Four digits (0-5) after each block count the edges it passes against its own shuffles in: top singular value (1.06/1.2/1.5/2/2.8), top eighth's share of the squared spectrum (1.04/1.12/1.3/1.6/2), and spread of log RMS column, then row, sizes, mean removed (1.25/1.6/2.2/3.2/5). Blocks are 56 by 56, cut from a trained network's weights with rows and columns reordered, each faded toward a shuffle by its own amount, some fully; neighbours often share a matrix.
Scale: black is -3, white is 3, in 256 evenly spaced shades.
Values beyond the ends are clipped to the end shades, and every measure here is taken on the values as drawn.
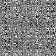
2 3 3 1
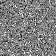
0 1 0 0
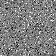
0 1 0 0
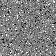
0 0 0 0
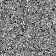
0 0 0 0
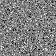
0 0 0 0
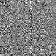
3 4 2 1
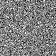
1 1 0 0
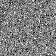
0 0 0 0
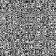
3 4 1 2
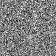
0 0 0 0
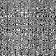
3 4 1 3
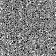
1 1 0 0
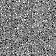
0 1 0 0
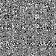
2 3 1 2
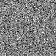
2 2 0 0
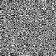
3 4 2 3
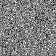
1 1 0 0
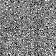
1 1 0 1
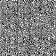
2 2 0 1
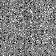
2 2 0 2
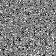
1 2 0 1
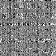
3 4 0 3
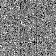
1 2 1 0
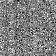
1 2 0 1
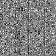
2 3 1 2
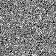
1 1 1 0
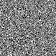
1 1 0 0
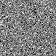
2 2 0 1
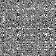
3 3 3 1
